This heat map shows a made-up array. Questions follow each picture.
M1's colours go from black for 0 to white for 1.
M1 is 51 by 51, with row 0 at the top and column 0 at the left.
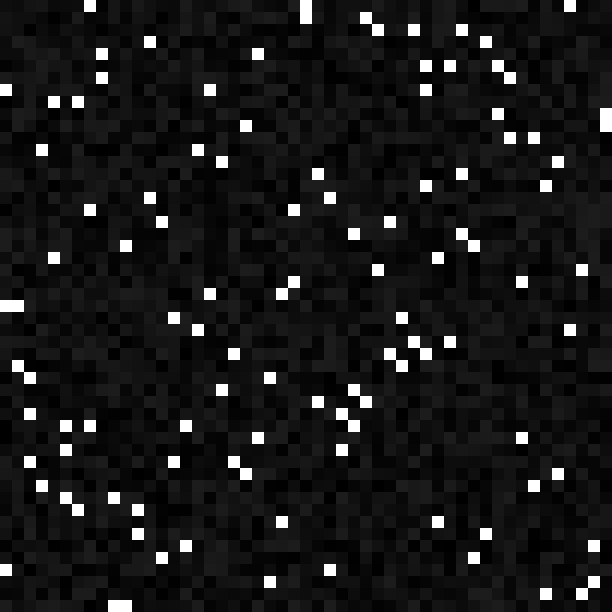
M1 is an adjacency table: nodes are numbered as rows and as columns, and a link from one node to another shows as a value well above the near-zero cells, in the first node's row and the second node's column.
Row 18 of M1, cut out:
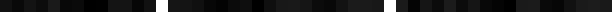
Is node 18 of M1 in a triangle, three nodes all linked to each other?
no
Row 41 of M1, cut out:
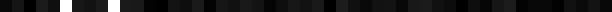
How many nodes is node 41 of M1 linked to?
2
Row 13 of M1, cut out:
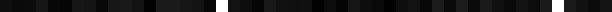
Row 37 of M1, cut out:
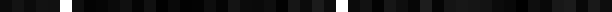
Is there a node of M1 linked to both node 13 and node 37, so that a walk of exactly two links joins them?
no
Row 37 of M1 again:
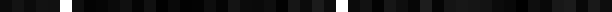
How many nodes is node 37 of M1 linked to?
2
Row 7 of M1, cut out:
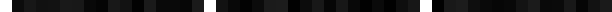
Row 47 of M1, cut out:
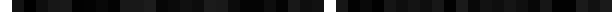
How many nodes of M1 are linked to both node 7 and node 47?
1
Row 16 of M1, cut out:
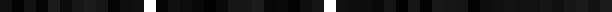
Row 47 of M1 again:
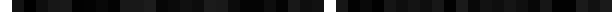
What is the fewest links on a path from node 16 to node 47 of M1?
2
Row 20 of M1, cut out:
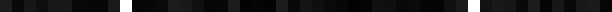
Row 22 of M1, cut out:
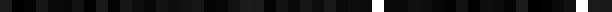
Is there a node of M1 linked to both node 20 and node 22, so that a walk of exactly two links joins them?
no
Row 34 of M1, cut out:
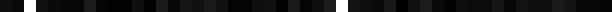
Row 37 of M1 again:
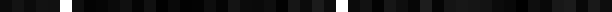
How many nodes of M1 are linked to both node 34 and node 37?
1
